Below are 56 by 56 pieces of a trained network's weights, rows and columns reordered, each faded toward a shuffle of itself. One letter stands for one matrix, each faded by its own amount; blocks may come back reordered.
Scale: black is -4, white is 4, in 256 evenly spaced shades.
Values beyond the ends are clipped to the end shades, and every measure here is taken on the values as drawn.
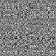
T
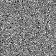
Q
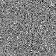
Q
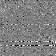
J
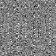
J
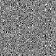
J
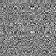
T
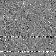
J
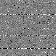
J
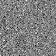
Q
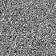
Q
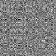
T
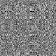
T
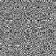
T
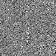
Q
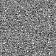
Q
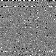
J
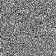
Q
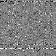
J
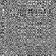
T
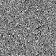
Q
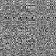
T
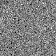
Q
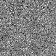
Q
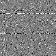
J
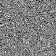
Q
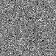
Q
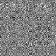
T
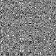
J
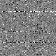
J
